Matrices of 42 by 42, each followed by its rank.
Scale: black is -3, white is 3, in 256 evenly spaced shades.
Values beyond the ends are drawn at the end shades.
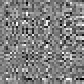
five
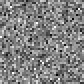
full rank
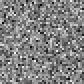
full rank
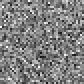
full rank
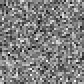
full rank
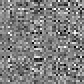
five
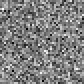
full rank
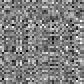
five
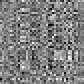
five
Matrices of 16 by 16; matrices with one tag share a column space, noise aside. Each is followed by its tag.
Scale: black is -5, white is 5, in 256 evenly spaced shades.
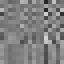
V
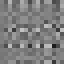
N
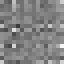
N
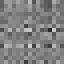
N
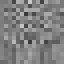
V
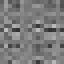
N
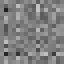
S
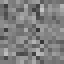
S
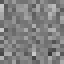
S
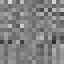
V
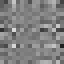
N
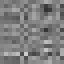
S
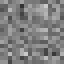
S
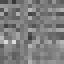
V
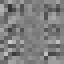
S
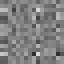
S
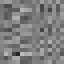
S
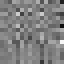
V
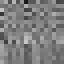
V
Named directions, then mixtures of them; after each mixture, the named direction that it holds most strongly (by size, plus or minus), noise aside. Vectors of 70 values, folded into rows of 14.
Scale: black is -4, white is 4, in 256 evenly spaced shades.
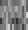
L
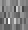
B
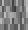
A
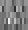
B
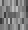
A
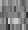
L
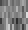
L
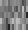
L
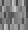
A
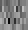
B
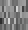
B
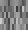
L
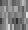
L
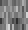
L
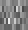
B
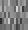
B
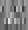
B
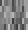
A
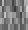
A
